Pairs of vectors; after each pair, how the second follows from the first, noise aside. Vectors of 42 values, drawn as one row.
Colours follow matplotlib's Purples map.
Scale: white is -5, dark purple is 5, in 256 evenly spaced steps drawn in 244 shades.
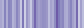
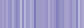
shrunk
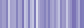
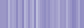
shrunk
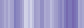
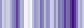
scaled up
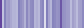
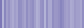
shrunk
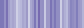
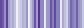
scaled up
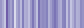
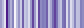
scaled up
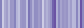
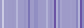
partly zeroed
